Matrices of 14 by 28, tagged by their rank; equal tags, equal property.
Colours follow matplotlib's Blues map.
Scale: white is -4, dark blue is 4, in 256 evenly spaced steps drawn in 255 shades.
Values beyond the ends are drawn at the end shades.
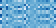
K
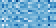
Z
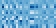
K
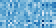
Z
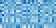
Z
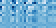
K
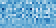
Z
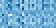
Z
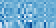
K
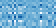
K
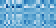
K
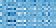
K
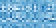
Z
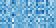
Z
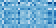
K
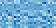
Z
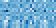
Z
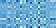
K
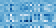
K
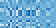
K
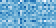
Z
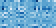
Z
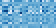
K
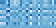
K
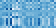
K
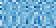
Z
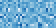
Z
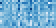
Z
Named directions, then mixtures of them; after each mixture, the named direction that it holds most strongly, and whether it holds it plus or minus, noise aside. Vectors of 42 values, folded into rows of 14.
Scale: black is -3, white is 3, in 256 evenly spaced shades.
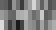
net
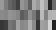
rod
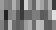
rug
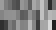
rod, plus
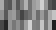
rod, plus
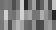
rug, minus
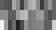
net, plus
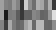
rug, plus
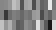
rod, minus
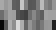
net, minus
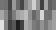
net, plus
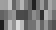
net, minus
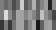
rug, minus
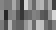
rug, plus
